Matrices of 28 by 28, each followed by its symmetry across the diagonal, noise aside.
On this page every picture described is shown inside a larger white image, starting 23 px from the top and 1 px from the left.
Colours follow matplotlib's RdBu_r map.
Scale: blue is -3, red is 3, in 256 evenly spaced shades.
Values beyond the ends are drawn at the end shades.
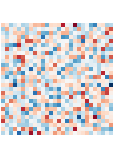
neither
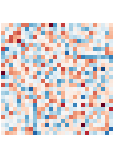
symmetric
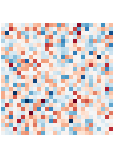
neither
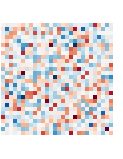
symmetric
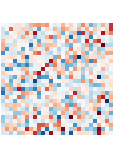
neither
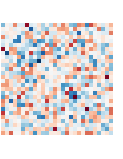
symmetric
